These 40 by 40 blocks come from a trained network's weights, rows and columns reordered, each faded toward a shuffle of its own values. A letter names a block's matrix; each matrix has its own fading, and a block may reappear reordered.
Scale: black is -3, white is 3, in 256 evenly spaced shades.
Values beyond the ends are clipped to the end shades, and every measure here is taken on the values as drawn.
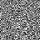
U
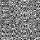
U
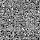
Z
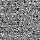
Z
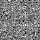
Z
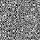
U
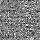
Z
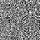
U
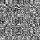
U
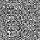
U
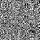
U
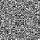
U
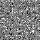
Z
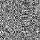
U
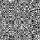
U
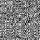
U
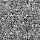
Z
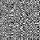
U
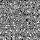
Z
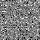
Z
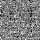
Z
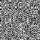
U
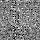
Z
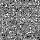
Z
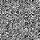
U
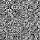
U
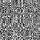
U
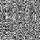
U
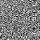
U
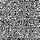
Z
